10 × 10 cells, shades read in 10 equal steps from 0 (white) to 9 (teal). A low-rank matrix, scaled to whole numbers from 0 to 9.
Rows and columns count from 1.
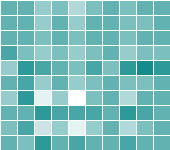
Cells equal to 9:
1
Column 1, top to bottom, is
6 6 6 7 4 6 4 6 5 6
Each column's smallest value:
4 5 1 4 0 4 5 3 5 5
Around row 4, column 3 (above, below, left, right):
5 7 5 5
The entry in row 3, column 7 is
6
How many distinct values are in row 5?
6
